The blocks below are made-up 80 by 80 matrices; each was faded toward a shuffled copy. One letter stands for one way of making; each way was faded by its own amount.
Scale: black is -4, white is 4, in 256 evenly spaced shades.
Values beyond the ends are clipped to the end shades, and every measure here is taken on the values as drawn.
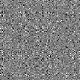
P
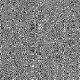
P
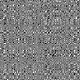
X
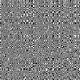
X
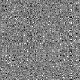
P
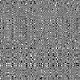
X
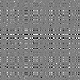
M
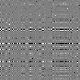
M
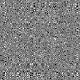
P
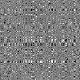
X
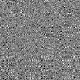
P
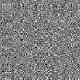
P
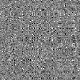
P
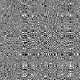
X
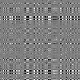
M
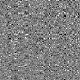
P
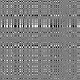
M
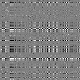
M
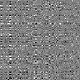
X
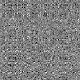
P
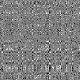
X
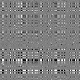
M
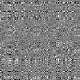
X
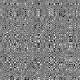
X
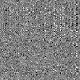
P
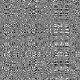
X
